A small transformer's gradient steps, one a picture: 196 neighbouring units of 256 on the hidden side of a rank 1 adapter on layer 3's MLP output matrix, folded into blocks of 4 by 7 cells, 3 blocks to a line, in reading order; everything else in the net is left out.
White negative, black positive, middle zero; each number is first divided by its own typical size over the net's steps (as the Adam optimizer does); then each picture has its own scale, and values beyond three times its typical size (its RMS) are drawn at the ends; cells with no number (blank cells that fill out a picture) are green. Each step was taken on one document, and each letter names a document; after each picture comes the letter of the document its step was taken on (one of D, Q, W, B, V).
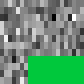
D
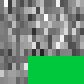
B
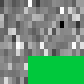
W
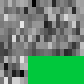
D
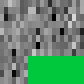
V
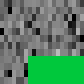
V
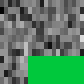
D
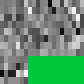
B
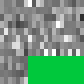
W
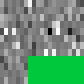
W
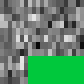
B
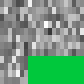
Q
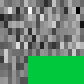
B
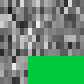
D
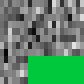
B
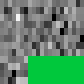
V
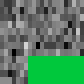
V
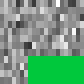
D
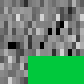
W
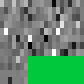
W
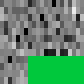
W
